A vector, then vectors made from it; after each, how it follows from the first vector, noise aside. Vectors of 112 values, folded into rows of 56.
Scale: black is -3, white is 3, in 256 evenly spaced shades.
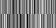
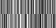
negated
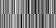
reversed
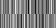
reversed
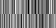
reversed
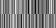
reversed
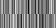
reversed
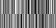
reversed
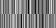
reversed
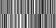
negated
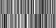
negated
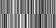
negated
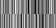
reversed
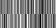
negated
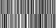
negated
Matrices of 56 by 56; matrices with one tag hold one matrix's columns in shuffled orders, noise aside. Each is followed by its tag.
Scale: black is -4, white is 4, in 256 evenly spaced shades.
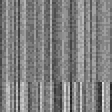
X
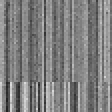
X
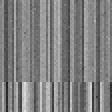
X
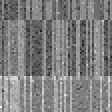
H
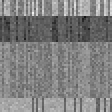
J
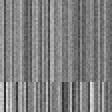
X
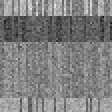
J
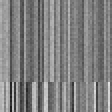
X
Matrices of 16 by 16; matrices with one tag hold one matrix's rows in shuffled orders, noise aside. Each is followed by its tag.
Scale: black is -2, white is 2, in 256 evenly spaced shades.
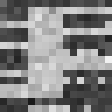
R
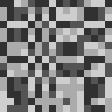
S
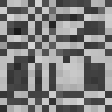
S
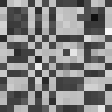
S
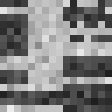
R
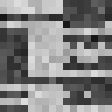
R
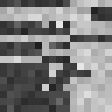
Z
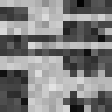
R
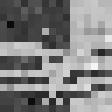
Z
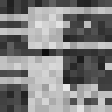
R
